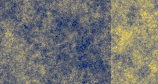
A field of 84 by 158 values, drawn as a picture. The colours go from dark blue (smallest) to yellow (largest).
The values follow a bell shape. No regular stripes run through it. A vertical seam about 70% of the way across splits the table, and the right part is higher.
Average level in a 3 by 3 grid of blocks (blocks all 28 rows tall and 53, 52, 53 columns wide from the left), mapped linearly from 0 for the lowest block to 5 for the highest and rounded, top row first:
1 1 5 / 2 0 5 / 2 0 4
